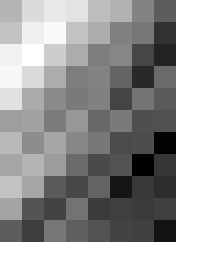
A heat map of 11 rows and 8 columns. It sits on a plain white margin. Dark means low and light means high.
Ninth with the lowest average: bottom right. Ninth with the highest average: top left. Grain: diagonal, up to the right. Slope: up to the top left. Mirror symmetry: none.
